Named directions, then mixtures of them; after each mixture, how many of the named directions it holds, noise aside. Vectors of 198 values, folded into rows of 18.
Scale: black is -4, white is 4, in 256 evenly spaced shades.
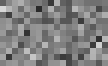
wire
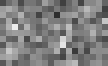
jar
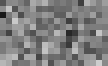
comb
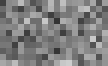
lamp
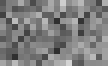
two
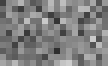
one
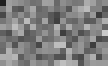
three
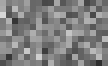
three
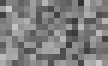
two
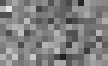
three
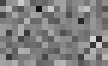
two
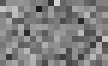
one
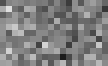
three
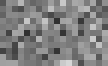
one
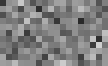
two
